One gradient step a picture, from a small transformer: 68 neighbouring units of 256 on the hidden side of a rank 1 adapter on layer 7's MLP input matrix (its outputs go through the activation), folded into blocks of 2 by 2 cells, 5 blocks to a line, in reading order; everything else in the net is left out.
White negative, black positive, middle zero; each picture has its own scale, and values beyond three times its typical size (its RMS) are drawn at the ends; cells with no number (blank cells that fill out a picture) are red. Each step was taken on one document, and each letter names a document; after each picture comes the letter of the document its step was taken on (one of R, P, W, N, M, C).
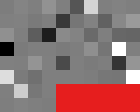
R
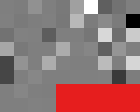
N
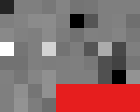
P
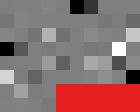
R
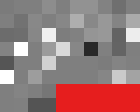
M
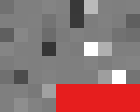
P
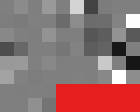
N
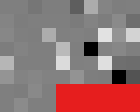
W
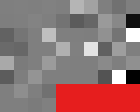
M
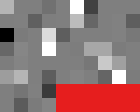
P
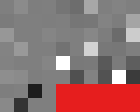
W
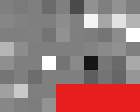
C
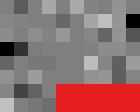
C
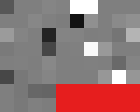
P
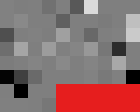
R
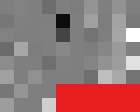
C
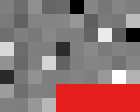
N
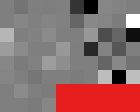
N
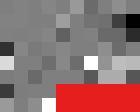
C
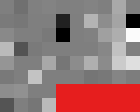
C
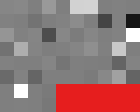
R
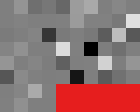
W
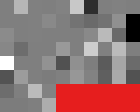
W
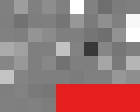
N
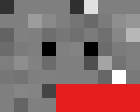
P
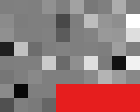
C
